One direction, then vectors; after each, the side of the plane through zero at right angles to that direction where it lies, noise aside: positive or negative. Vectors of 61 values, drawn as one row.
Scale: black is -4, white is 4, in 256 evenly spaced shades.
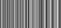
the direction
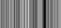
negative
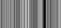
negative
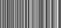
positive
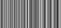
negative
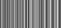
positive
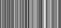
positive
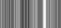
positive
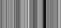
negative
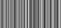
negative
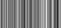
negative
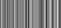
positive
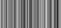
negative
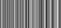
positive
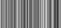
negative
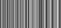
positive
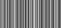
positive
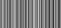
positive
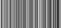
negative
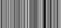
negative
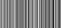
positive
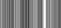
positive
